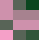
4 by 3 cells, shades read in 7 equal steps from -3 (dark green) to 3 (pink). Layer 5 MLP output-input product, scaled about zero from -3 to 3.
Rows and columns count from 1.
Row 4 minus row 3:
4 -3 -4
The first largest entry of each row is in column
1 1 2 1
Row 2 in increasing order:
1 1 2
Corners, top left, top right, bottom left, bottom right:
2 -3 3 -2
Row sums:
-2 4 3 0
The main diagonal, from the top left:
2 1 2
